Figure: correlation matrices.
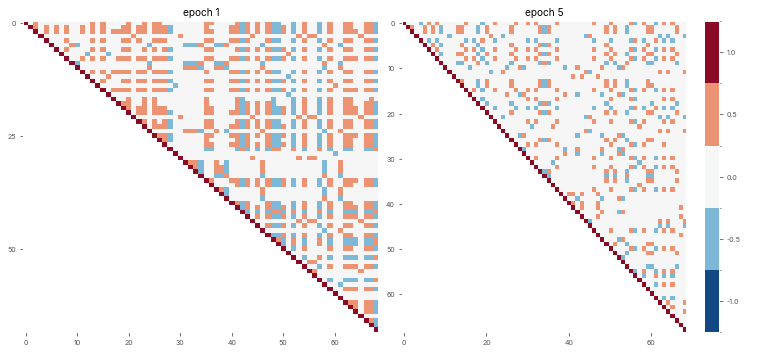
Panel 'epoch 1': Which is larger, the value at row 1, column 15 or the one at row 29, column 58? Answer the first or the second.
the first
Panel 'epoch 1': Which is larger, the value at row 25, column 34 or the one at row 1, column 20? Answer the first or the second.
the second
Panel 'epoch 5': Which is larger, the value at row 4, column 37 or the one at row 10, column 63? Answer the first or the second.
the second
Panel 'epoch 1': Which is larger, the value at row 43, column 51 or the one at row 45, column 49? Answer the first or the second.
the first
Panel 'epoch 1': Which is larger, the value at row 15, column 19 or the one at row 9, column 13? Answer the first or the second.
the first
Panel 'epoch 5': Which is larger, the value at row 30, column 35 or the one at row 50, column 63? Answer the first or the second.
the second
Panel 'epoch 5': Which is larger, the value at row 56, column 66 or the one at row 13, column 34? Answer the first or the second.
the first
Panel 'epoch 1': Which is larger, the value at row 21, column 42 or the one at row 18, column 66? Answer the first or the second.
the second
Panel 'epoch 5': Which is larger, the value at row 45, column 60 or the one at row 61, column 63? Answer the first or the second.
the first
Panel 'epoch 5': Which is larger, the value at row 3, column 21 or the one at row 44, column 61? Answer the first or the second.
the first
